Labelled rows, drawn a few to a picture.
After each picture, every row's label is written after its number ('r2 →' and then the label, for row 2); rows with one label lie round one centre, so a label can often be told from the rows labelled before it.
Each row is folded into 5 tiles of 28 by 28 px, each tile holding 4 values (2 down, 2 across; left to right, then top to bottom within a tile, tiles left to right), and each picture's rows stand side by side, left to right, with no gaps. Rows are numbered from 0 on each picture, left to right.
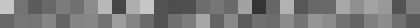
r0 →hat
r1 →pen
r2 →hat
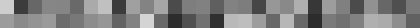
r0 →hat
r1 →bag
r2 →bag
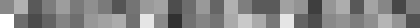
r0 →bag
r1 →bag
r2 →bag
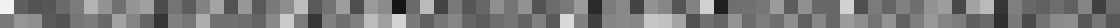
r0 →hat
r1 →pen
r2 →bag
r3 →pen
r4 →bag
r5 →pen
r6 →hat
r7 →pen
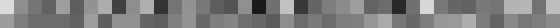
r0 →hat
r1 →pen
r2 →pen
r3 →hat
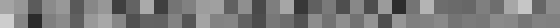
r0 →bag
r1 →pen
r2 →pen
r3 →hat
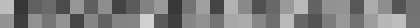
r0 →pen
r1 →bag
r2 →bag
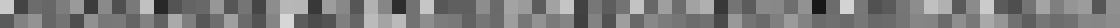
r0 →pen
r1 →pen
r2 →bag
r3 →hat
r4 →pen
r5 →pen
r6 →hat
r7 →hat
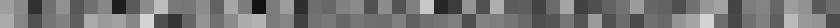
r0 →bag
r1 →bag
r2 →pen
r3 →pen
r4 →pen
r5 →bag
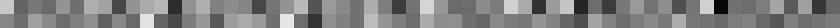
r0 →hat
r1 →bag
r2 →bag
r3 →hat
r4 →pen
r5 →pen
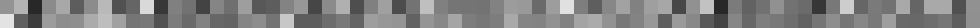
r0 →bag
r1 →pen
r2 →bag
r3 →hat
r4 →hat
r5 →pen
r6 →hat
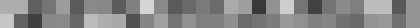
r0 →bag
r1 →hat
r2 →hat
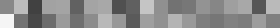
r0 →bag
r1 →hat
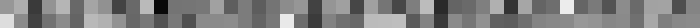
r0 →bag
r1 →pen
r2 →bag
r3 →pen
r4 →hat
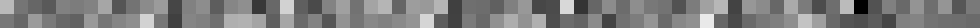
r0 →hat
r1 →bag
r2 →hat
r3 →bag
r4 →pen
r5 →bag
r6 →pen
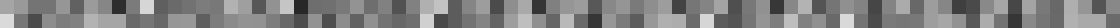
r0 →bag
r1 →hat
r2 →pen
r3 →bag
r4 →bag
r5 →bag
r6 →bag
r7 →bag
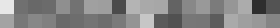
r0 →hat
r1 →bag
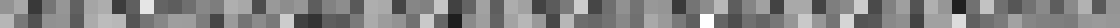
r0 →bag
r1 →hat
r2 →bag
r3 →bag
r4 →bag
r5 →bag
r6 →bag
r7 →hat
